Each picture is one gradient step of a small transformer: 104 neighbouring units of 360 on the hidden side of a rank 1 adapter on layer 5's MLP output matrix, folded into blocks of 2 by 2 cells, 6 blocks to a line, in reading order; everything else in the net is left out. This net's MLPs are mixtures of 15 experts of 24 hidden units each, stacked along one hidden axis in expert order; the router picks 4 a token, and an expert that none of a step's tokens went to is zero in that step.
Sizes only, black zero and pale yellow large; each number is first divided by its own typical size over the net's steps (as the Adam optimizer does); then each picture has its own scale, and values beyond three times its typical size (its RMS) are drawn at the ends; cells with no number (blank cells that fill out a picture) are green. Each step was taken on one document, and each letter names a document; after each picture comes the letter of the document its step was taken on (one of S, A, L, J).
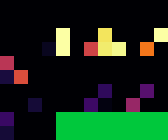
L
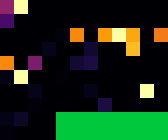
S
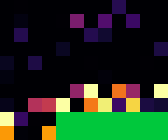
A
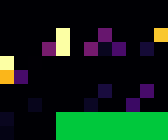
L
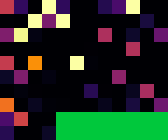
S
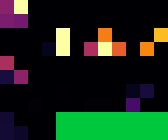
L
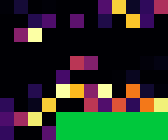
A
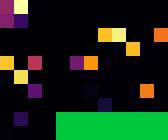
S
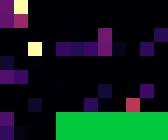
L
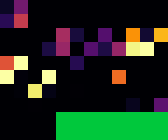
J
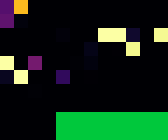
S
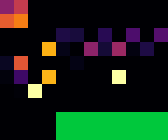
J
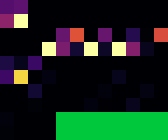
J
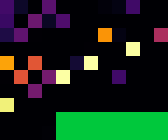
S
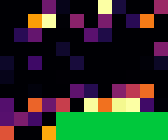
A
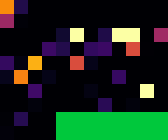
S
